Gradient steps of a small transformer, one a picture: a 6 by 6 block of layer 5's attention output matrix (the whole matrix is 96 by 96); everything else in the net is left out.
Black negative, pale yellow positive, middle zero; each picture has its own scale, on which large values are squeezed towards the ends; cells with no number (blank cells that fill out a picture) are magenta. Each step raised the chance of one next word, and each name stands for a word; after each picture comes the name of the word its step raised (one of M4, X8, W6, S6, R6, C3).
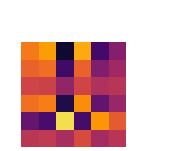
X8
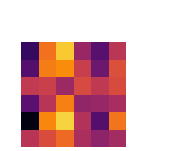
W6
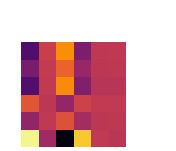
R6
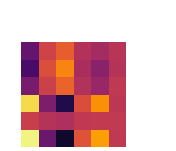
R6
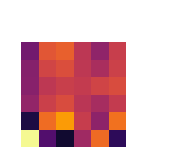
R6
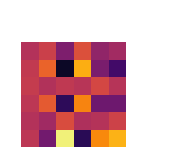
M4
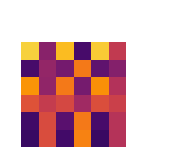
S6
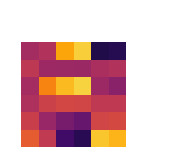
S6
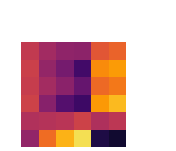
M4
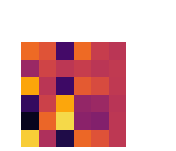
W6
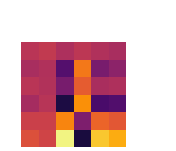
M4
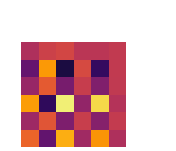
W6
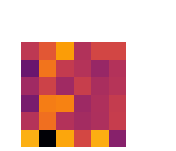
R6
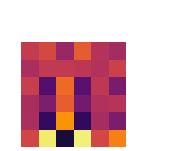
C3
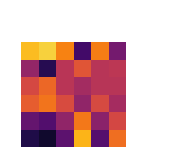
S6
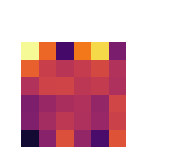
S6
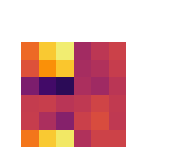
W6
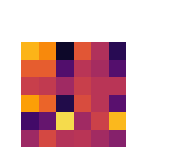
X8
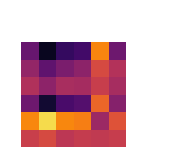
X8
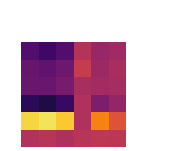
X8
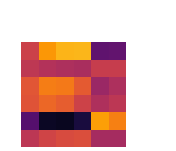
X8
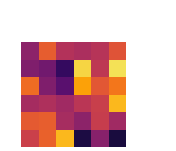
M4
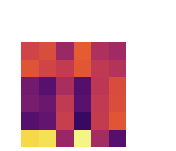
C3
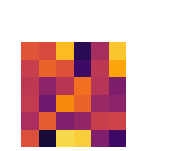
R6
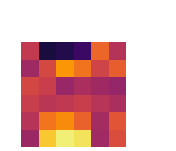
S6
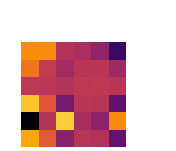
X8
